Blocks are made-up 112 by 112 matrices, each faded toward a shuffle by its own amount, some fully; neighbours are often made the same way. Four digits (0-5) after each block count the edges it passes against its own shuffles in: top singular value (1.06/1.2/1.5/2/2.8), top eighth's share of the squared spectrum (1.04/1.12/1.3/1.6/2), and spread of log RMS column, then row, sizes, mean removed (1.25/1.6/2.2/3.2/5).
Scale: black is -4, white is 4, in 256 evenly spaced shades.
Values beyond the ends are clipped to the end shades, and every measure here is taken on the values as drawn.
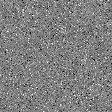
2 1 0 0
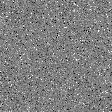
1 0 0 0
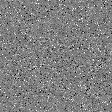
0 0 0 0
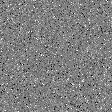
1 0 0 0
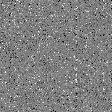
3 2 1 0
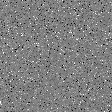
0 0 0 0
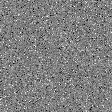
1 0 0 0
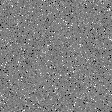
0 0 0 0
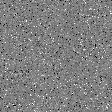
0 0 0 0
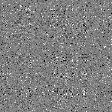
2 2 2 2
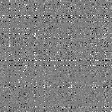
3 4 3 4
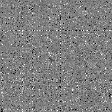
2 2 2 2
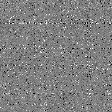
2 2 2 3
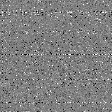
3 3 2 3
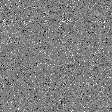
1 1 1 2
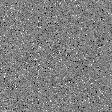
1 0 1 0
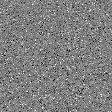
0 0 1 0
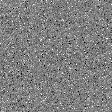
0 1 2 0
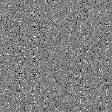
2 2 3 0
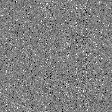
1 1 2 0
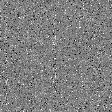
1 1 2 0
